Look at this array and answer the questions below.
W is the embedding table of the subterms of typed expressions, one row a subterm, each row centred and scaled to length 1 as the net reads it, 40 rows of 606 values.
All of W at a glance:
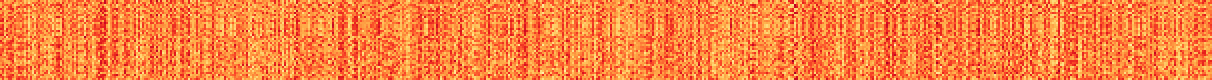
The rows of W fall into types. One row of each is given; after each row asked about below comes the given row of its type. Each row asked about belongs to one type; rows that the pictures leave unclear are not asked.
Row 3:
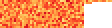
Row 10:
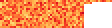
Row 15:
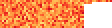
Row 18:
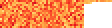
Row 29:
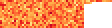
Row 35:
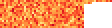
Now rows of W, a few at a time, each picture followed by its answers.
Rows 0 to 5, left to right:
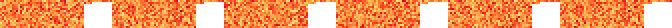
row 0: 10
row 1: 35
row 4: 29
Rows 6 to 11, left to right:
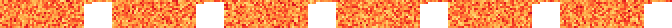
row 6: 3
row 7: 10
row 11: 35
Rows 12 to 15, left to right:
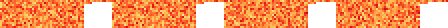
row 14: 10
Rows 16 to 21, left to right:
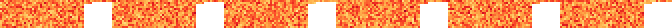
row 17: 10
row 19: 35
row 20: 29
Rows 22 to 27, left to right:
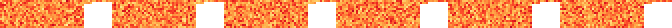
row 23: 18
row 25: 10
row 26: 15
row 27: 29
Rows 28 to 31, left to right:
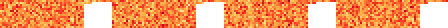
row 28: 18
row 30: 35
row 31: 35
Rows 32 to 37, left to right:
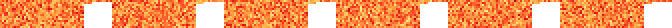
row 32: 15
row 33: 18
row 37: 29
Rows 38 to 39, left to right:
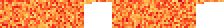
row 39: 3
